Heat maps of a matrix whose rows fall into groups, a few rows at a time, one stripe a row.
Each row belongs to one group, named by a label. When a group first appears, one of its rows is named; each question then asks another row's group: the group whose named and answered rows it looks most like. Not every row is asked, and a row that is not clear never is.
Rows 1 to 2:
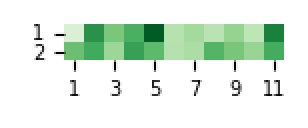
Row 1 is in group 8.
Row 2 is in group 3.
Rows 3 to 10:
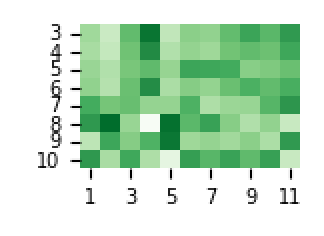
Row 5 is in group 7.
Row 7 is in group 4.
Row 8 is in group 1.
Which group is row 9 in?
8
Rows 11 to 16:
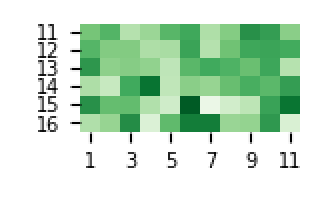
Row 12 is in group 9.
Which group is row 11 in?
9
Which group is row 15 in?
4
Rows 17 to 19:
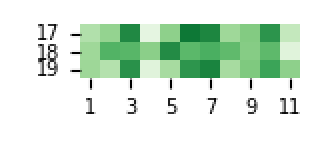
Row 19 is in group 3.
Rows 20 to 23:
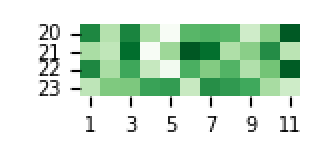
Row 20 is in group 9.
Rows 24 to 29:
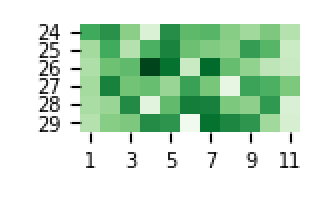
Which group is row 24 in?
1
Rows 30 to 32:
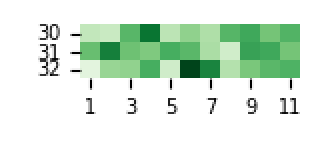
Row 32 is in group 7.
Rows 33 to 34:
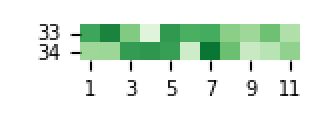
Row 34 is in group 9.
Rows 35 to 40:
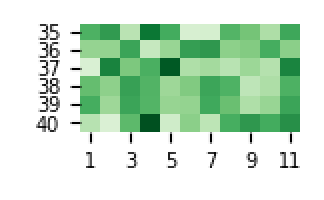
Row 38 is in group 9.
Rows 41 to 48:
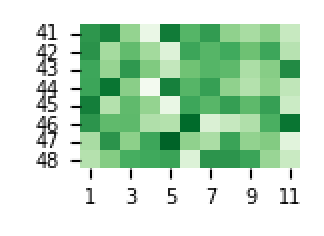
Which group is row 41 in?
1
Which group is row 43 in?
9
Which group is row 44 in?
1
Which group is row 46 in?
4
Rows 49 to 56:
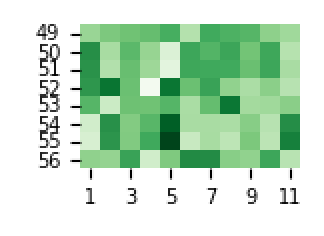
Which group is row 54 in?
8
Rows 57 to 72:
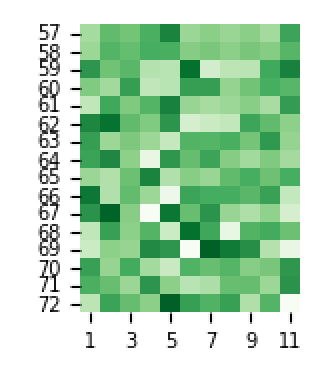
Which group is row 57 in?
8
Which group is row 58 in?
8
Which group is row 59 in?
4
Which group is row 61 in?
8
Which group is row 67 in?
1
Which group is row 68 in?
7
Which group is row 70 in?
9
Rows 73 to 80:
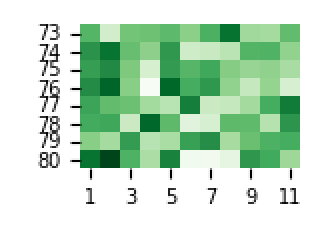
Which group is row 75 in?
1
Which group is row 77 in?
4
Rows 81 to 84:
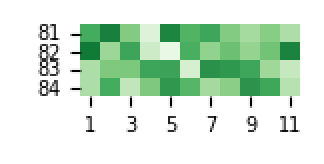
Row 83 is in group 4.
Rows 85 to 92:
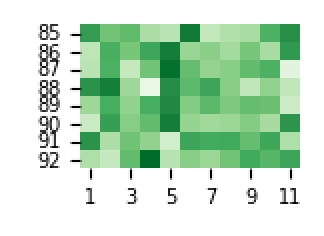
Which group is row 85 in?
4
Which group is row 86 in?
8
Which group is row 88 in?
1
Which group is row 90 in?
8
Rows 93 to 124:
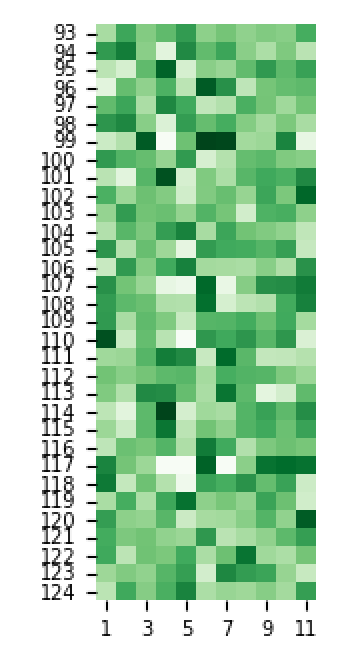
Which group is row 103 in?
7
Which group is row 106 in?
8
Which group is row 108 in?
4
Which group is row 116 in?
7
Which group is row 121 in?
4
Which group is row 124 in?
8
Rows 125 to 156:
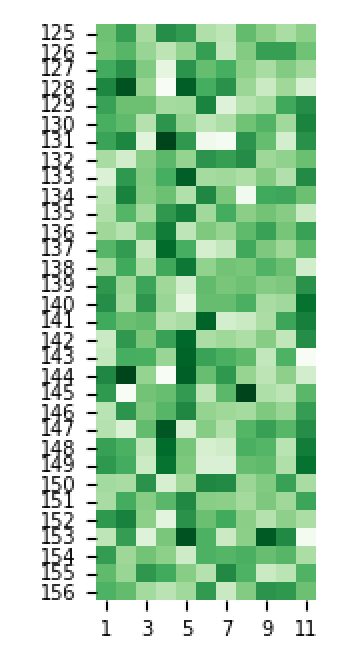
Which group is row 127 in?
1
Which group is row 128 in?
1
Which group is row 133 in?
8
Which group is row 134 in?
7
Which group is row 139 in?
9
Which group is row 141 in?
4
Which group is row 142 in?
8
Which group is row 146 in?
8
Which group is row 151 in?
8
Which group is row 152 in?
1
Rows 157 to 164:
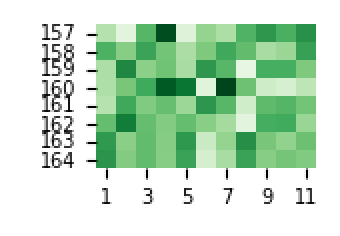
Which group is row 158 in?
9
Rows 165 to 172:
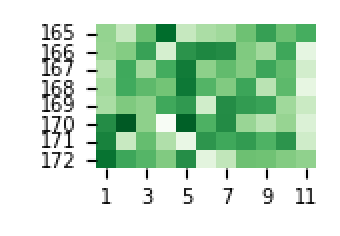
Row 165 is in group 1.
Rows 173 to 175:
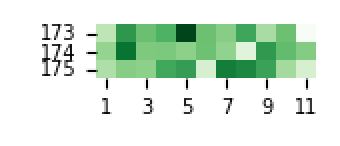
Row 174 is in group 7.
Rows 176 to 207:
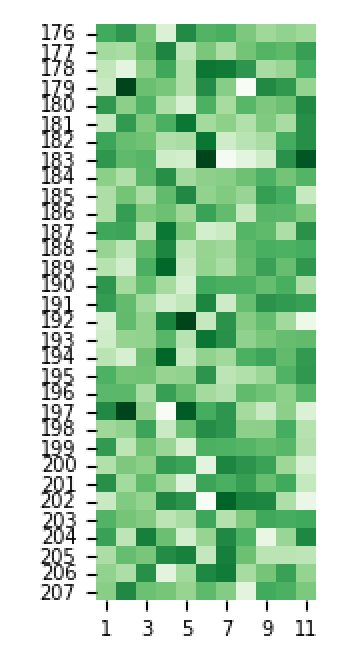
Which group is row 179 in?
7
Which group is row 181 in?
8
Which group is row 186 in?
7
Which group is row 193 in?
7
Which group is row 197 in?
1
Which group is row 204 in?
9
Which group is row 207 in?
7
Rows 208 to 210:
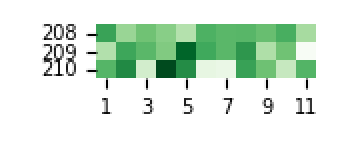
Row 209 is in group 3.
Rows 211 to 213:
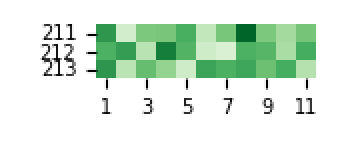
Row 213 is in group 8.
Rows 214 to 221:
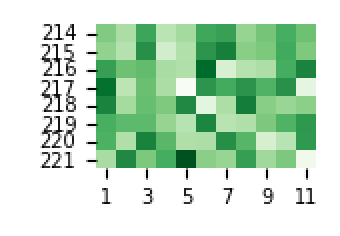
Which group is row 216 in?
4
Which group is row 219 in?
4
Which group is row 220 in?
9
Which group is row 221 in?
3
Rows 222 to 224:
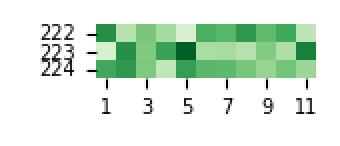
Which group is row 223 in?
8
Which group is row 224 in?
1
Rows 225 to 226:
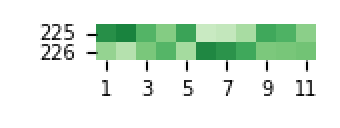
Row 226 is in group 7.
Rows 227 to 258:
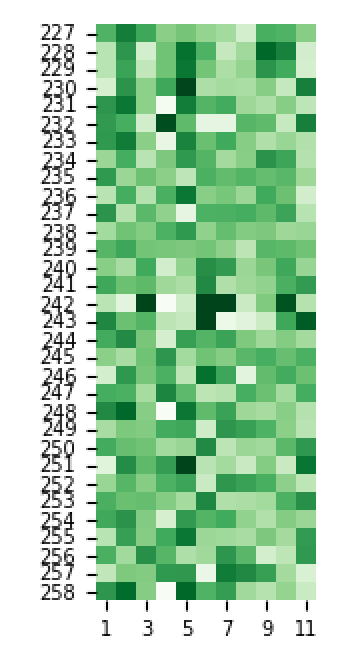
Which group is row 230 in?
8
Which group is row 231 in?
1
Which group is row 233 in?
1
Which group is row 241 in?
4
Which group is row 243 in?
4
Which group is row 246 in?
7
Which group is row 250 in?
4
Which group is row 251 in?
8
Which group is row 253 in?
4
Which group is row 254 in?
1
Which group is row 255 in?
8
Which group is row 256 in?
9
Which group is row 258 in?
1
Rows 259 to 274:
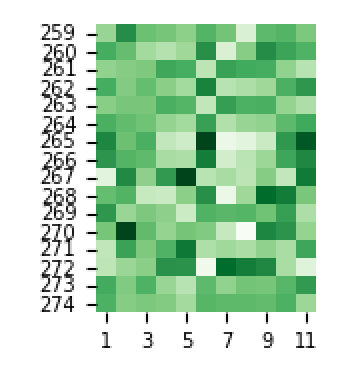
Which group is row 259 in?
7
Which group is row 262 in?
4
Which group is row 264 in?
4
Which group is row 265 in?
4
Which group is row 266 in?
4
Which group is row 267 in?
8
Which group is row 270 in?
7
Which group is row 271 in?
8
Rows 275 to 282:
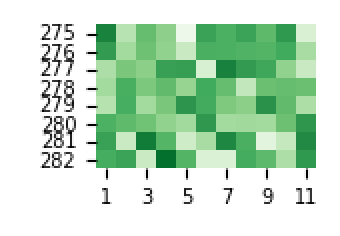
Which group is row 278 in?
7
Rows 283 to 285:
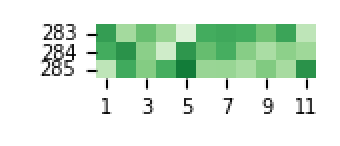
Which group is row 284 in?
1
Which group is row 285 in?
8
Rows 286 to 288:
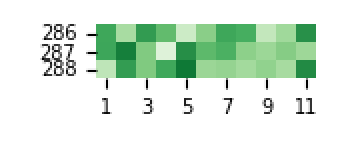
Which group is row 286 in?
9
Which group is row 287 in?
1
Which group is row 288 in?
8
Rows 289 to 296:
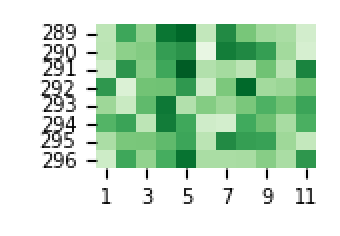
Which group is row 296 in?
8
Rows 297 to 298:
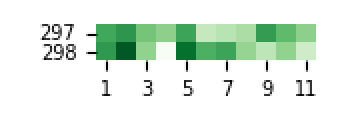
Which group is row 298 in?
1
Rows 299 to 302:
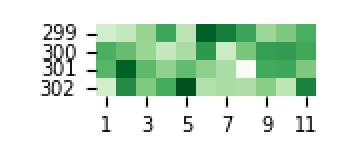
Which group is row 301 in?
7
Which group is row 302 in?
8
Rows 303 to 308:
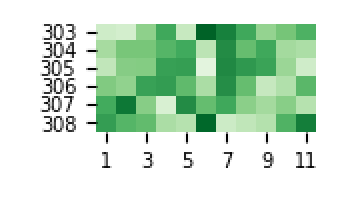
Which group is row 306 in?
9
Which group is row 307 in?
1
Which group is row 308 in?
4
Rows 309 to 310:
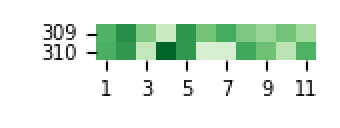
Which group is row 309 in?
1
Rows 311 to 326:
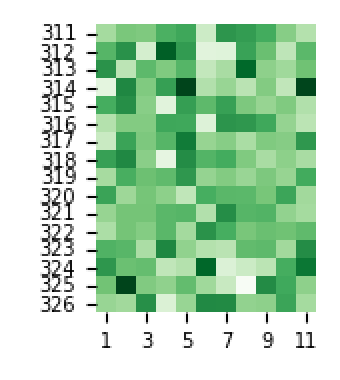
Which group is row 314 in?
8
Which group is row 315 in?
1
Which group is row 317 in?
8
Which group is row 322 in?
7
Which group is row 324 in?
4
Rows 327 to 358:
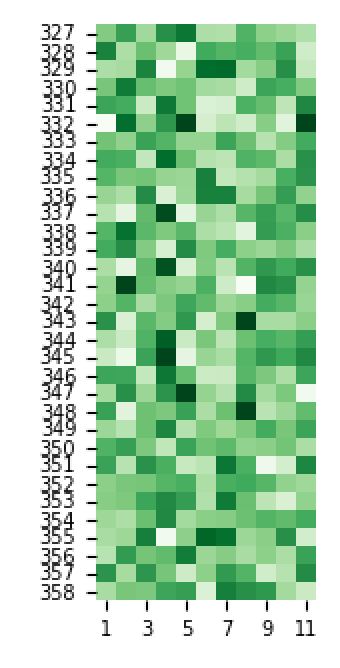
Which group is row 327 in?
3
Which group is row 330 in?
7
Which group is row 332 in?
8
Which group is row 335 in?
4
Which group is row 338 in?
7
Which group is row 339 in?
1
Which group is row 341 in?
7
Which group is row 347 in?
3
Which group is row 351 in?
9
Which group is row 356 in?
8
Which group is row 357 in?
9
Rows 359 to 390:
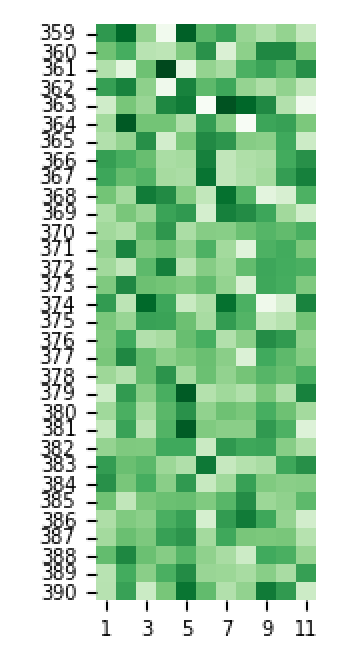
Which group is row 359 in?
1
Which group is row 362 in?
1
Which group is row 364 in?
7
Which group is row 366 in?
4
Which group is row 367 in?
4
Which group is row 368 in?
9
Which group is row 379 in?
8
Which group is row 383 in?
4
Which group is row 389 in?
8
